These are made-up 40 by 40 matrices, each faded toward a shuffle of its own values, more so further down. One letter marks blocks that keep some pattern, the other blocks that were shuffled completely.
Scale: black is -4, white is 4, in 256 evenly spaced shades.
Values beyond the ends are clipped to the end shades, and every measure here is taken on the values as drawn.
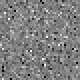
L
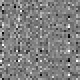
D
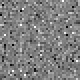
L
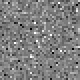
L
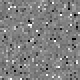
L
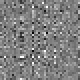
D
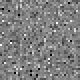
L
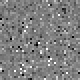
L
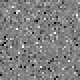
L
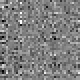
D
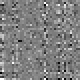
D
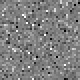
L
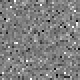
L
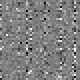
D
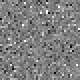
L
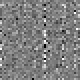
D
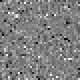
L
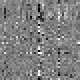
D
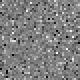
L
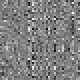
D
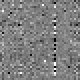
D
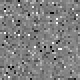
L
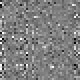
D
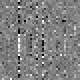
D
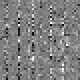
D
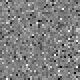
L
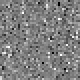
L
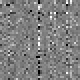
D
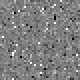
L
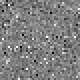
L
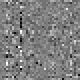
D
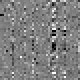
D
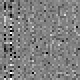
D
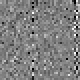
D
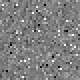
L
